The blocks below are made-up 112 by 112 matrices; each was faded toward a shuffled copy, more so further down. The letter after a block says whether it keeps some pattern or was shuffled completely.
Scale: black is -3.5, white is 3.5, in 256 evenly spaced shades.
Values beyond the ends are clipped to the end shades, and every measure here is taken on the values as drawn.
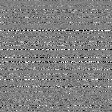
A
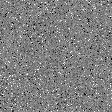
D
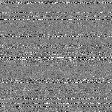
A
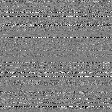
A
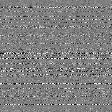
A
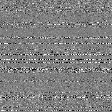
A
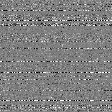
A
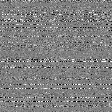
A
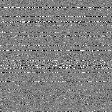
A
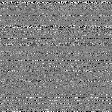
A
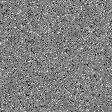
D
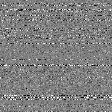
A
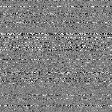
A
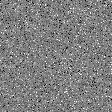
D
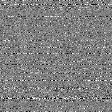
A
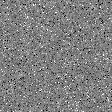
D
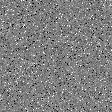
D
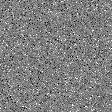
D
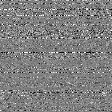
A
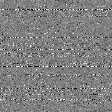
A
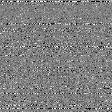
A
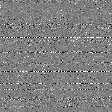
A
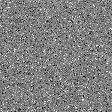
D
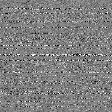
A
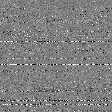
A
